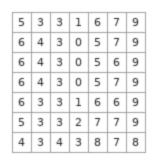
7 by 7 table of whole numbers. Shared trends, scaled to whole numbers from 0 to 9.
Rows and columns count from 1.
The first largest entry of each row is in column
7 7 7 7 7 7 5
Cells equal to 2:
1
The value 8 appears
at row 7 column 5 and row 7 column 7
